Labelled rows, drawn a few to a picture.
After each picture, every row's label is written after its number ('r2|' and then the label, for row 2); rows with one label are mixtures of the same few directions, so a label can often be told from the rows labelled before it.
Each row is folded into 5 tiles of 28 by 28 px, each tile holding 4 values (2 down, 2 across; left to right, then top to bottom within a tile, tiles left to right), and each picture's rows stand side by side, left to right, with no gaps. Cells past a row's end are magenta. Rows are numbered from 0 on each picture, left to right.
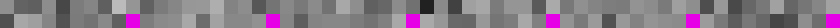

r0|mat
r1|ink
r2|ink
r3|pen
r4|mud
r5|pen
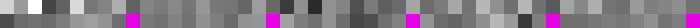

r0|pen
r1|ink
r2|pen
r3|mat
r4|pen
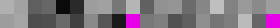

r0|ink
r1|pen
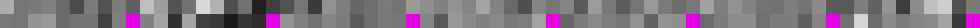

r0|pen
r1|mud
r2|pen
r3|ink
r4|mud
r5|pen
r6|ink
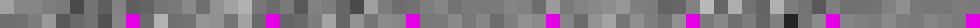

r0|pen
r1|ink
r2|mud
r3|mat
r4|ink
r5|mud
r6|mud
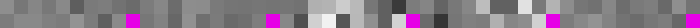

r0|pen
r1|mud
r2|ink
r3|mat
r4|mat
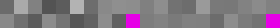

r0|pen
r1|mud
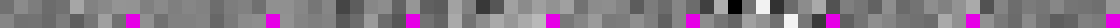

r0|pen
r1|mat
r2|ink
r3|mud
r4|pen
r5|mud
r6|mat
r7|pen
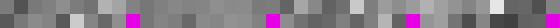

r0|mat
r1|pen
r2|pen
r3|mud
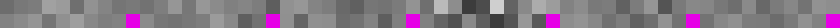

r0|pen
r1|mat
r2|ink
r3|pen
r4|mat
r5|mat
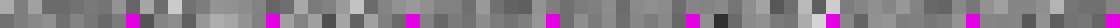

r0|pen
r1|pen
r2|mud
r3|ink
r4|ink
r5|mat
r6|ink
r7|mud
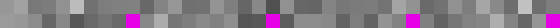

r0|mud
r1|mat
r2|mat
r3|mat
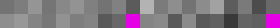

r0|mat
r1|mud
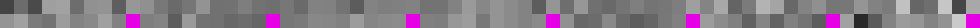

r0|pen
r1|mud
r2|mud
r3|ink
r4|pen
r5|mud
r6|mat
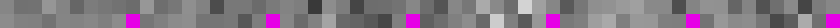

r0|pen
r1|pen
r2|pen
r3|mat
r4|ink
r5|mat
